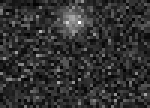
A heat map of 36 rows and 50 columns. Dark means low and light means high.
Bumps: one, in the top middle. Histogram: skewed, a long tail of high values. Slope: none. Ninth with the highest average: top middle. Mirror symmetry: none. Average level on the scale: 20%.
